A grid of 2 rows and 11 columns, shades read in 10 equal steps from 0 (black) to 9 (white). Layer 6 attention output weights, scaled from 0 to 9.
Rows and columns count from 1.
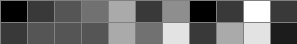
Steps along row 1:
up up up up down up down up up down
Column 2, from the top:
2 3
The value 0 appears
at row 1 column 1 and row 1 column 8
